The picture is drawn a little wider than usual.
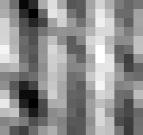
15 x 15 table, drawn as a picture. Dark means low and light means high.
The histogram is bell-shaped. The ninth with the lowest average is the bottom left. Stripes running up and down repeat 3 times from left to right.
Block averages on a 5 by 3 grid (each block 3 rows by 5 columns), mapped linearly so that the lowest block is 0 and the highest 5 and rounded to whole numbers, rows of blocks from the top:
0 4 4 / 3 4 5 / 3 4 4 / 0 3 4 / 1 2 2
